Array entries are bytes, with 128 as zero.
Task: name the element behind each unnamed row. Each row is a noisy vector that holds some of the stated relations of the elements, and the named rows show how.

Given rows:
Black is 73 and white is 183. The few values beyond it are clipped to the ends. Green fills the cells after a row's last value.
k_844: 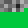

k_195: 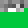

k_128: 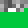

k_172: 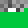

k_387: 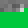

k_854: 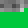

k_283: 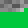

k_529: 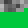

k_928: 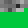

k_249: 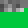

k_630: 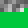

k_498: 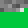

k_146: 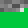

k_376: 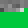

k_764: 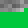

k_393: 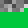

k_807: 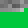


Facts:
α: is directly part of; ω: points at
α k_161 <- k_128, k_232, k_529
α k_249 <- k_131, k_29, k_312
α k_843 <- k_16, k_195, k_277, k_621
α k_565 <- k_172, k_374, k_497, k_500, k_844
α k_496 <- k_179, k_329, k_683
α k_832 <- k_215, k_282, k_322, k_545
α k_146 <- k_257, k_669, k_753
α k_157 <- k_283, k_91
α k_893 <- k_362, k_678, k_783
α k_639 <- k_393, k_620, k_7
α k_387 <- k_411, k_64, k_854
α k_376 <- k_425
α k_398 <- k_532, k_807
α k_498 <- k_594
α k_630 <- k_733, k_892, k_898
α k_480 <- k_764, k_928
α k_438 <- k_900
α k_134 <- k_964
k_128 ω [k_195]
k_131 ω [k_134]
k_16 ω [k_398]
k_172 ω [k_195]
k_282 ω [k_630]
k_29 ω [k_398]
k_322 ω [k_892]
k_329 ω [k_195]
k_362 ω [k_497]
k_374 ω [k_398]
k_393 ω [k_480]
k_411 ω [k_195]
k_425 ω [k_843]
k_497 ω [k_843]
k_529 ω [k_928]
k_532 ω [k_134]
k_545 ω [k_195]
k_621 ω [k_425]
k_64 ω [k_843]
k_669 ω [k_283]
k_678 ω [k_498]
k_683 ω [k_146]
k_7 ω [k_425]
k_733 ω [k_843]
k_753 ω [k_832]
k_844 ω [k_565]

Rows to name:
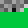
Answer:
k_282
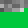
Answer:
k_161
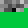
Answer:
k_322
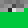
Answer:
k_277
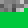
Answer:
k_215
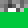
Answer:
k_411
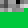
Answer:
k_733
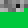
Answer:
k_892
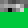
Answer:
k_398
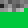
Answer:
k_312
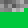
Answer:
k_232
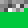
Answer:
k_545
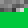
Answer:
k_832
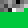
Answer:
k_843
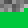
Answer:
k_683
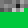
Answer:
k_565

